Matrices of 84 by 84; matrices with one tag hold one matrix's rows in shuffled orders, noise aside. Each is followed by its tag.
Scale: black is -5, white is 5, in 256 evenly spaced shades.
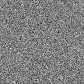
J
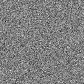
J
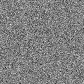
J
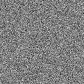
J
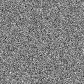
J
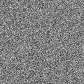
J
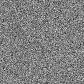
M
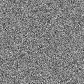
J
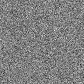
M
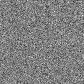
M
